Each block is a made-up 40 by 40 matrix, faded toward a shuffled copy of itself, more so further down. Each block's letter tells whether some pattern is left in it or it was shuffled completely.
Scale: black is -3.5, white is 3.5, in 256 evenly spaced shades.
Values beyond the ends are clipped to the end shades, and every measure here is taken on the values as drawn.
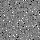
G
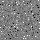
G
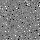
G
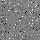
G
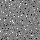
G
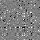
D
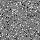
G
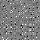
D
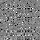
D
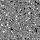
G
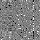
D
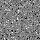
G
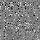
D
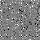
D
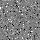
G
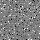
G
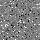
G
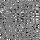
D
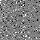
D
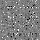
D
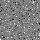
G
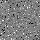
G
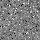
G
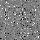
D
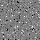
G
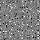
D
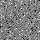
G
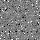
G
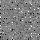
D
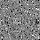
D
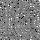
D
